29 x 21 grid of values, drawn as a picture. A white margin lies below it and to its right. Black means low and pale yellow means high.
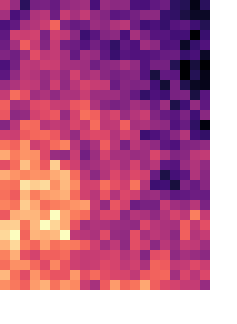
There is an overall slope up to the bottom left. Neither half mirrors the other. No regular stripes run through it. The top right is the ninth with the lowest average. No row or column stands out. The values follow a bell shape. The bottom left is the ninth with the highest average.
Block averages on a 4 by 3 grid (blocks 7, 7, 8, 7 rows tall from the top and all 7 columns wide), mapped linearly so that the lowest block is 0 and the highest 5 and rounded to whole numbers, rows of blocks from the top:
210 / 330 / 532 / 533
